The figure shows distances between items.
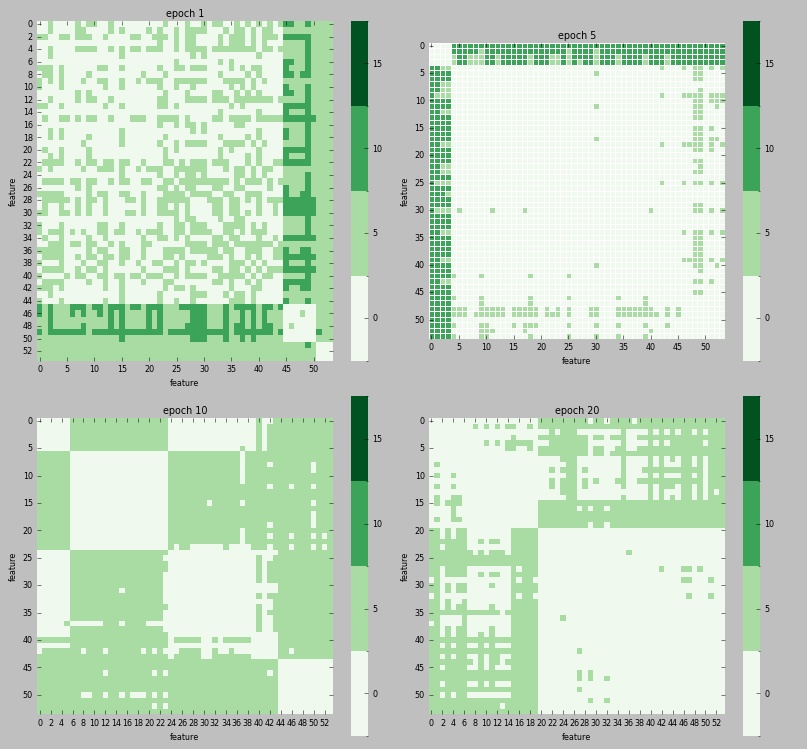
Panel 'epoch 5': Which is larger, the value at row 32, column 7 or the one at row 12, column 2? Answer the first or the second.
the second
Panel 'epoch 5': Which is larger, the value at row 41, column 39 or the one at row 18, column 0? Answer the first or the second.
the second
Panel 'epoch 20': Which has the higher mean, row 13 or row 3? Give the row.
3
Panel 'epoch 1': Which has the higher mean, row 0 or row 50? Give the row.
50
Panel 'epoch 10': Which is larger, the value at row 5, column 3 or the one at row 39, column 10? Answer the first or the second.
the second
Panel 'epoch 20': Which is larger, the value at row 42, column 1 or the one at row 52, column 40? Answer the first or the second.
the first
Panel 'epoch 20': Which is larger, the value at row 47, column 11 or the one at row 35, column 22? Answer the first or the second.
the first
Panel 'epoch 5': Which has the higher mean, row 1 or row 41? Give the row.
1
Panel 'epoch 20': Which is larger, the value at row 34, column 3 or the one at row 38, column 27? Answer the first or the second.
the first
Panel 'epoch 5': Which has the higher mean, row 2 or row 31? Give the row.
2
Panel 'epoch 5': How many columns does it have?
54
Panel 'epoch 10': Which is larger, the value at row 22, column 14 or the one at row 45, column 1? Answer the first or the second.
the second
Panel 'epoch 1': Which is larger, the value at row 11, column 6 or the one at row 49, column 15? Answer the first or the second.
the second
